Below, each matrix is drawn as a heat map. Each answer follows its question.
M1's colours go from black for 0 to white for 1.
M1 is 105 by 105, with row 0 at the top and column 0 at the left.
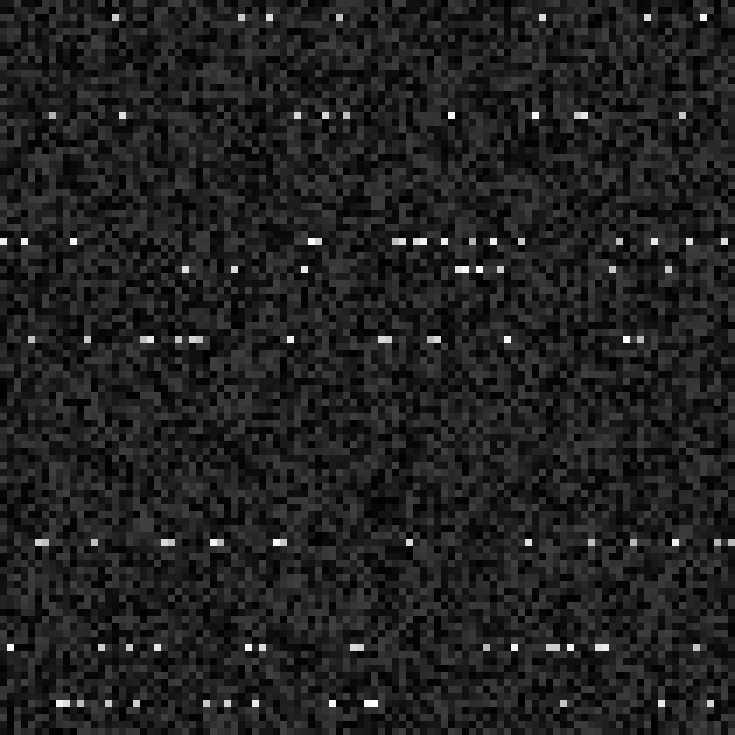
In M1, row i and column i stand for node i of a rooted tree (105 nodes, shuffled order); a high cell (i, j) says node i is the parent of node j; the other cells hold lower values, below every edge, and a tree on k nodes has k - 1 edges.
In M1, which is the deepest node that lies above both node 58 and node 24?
77
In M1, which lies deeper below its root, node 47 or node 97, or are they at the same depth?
the same depth
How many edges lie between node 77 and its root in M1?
1
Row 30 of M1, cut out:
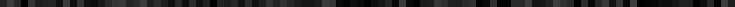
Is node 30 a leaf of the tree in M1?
yes
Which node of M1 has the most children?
34
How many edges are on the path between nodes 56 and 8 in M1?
4
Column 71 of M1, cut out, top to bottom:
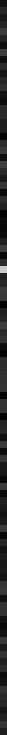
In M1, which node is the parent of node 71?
38
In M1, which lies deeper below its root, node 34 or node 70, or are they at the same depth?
node 70
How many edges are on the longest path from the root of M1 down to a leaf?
2
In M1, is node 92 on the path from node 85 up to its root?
yes
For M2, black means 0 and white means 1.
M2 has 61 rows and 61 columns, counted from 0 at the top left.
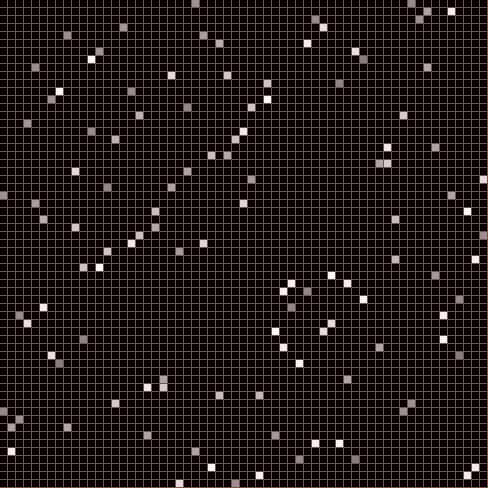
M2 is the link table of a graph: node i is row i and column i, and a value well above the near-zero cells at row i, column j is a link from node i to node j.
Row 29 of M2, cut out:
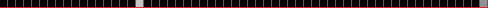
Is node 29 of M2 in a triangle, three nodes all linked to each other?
no
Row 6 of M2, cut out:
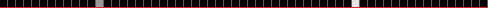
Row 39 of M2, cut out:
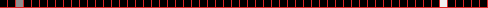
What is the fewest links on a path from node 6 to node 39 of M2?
6
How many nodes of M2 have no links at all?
1
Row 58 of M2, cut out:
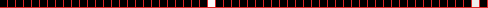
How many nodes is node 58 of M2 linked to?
2
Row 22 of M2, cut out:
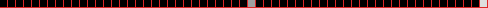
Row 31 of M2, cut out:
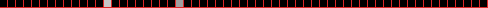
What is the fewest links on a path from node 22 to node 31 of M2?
1
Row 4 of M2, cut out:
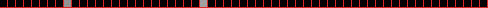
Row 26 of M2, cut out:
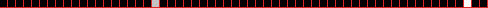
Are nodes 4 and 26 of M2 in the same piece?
yes
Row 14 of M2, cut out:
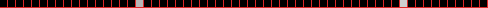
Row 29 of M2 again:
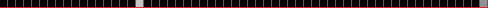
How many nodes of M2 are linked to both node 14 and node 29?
1
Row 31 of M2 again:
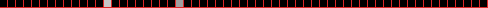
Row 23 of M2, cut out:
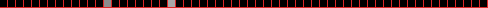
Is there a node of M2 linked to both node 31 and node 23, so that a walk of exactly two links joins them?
yes
